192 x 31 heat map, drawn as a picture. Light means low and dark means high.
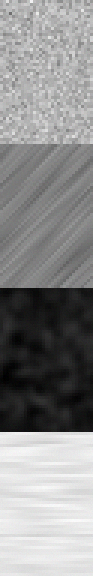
The table splits into 4 rows of 1 panel. Panel 1,1: low, fine-grained. Panel 2,1: middling, slanting up to the right, faint in contrast. Panel 3,1: very high, blotchy, faint in contrast. Panel 4,1: very low, streaked across, faint in contrast.
